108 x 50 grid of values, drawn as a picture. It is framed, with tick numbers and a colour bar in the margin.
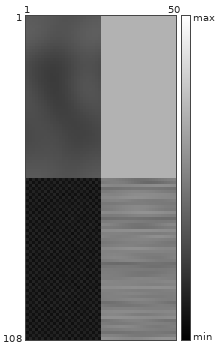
It is made of 2 by 2 panels. Panel 1,1: low, smooth, faint in contrast. Panel 1,2: high, flat. Panel 2,1: very low, checkered, faint in contrast. Panel 2,2: middling, streaked across, faint in contrast.
